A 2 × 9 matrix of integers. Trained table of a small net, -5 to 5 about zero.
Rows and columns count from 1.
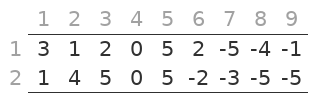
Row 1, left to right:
3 1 2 0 5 2 -5 -4 -1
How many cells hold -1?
1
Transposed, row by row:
3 1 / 1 4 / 2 5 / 0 0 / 5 5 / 2 -2 / -5 -3 / -4 -5 / -1 -5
